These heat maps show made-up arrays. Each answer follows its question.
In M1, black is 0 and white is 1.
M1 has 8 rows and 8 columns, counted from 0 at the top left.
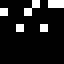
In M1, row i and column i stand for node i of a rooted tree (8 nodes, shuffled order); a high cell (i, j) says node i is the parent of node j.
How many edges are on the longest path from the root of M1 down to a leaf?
2
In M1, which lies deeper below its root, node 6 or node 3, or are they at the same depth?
node 6
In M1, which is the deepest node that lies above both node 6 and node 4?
0
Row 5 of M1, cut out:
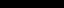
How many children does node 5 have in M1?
0
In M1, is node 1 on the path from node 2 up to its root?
yes
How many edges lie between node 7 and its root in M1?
2
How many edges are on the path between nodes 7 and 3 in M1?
3
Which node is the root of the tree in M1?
1
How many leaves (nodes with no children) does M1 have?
5
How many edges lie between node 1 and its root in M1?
0
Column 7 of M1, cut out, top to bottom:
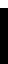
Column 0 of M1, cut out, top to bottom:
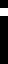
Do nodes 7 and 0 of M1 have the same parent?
no
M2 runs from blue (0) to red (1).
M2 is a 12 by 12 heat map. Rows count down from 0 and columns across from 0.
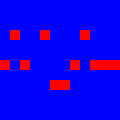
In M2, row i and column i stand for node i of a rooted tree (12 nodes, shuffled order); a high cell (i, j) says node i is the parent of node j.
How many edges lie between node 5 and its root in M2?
2
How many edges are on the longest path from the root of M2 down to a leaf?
3
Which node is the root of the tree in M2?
3
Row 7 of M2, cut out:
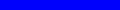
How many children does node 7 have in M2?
0
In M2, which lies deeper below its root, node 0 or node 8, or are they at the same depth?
node 0
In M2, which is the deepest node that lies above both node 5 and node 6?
8
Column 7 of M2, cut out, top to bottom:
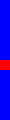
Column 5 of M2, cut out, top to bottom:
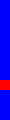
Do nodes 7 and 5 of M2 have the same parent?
no
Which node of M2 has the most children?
6
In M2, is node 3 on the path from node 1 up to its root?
yes
